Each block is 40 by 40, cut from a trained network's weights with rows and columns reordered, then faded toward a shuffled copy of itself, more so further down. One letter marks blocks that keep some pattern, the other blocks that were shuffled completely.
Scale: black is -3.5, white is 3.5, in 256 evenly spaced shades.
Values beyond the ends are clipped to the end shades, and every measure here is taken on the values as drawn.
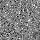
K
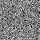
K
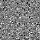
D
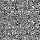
D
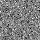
K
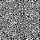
D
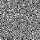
D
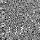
D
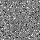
K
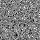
K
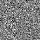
D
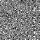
D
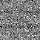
D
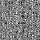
D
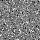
K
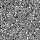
K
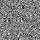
D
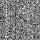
D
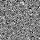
K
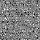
D
